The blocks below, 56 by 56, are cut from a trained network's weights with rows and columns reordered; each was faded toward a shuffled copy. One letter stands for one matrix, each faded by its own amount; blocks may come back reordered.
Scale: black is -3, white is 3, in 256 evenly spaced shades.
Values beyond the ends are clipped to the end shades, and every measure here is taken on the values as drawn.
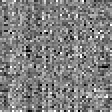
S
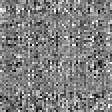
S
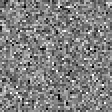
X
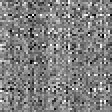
S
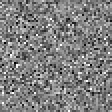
X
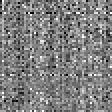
S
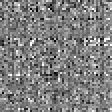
S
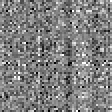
S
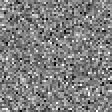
X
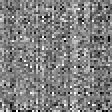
S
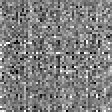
S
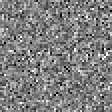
X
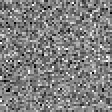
X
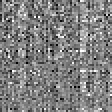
S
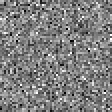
X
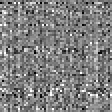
S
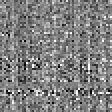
S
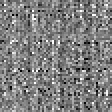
S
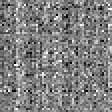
S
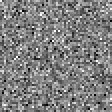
X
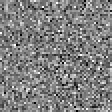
X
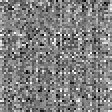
S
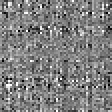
S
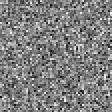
X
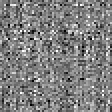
S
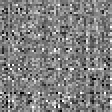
S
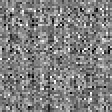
S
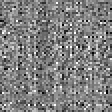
S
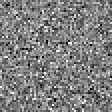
X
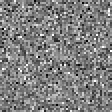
X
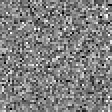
X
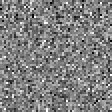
X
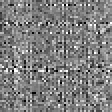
S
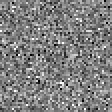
X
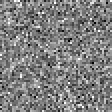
X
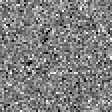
X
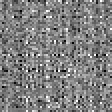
S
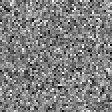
X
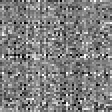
S
